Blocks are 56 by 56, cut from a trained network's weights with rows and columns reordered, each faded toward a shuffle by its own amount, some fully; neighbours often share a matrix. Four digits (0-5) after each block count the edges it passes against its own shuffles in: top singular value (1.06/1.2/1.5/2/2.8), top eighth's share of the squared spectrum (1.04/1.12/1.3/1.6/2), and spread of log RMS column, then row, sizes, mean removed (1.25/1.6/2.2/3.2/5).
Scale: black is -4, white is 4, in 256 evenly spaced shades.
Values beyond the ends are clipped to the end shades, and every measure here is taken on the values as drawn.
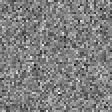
0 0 0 0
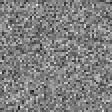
0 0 0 0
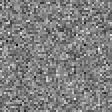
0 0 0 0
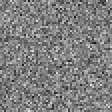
0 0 0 0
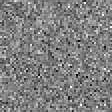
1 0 0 0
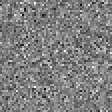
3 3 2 1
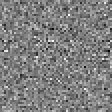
3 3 1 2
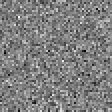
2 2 0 1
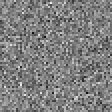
2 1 0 0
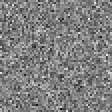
0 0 0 0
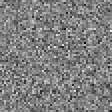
3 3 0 1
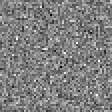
0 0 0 0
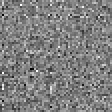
3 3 2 2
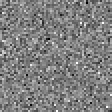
0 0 0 0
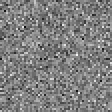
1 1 0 0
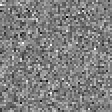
2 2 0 0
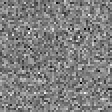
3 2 0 1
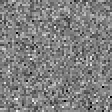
1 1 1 0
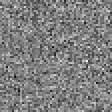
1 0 0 0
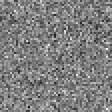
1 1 0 0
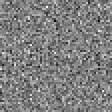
2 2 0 1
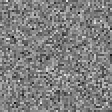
0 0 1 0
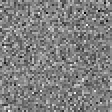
1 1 0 0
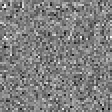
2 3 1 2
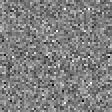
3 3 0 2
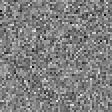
1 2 0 0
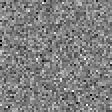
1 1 0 0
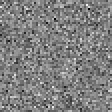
2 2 1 0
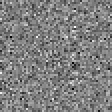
3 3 1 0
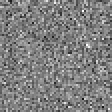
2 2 1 0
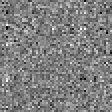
3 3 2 1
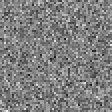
2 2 0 0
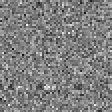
3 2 0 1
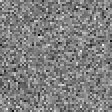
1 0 0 0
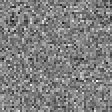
3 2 0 1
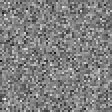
1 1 0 0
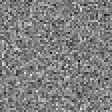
2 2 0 0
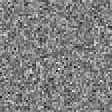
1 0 0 0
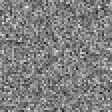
2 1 0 0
